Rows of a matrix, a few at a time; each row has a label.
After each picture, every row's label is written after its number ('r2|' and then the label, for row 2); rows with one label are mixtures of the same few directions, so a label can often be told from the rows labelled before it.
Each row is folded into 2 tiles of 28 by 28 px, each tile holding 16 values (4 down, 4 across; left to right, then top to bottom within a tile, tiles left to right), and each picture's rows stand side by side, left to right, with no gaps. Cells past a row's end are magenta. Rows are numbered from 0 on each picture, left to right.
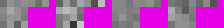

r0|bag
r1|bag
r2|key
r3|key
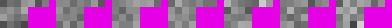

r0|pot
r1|key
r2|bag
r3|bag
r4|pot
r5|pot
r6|bag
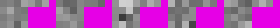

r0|bag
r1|key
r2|key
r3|bag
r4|pot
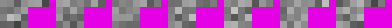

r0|key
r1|key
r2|pot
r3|pot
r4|pot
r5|key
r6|pot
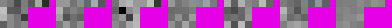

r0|key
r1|key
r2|bag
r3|bag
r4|bag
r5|key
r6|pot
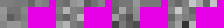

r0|key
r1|pot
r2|pot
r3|bag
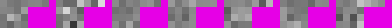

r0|key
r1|bag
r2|bag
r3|bag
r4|key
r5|key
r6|bag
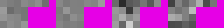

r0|key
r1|bag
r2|key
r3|pot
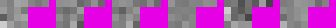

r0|pot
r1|bag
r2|bag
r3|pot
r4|key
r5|pot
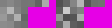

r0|bag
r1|pot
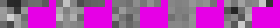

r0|key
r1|bag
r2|pot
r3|bag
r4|bag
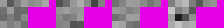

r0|bag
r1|pot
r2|pot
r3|key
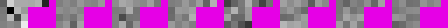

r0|bag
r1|bag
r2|key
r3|key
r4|pot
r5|pot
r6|key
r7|pot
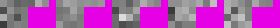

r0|pot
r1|key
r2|key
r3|key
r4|pot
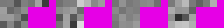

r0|key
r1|bag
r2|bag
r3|key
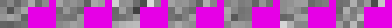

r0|pot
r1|pot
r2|pot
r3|pot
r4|key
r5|pot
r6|key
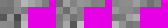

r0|bag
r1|bag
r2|pot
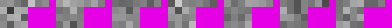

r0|pot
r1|key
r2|key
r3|bag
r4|bag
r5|key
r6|pot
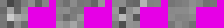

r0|key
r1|key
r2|pot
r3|pot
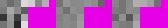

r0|bag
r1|bag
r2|bag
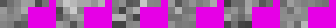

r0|pot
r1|key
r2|pot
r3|bag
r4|pot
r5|bag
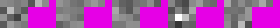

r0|pot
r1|pot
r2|key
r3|key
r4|bag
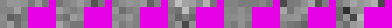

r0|key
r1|pot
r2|pot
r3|key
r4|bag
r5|pot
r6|bag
